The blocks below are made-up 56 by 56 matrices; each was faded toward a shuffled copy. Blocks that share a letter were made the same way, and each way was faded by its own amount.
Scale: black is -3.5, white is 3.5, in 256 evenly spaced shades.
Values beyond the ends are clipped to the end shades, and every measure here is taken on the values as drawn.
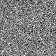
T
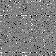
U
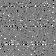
U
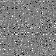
U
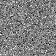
T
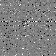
U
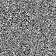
T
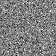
T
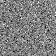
T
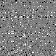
U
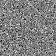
T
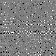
U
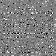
U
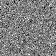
T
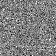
T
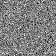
T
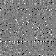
U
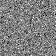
T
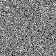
T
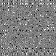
U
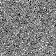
T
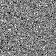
T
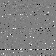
U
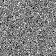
T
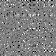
U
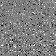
U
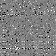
U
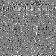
U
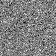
T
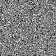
T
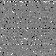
U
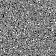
T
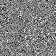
T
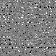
U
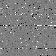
U
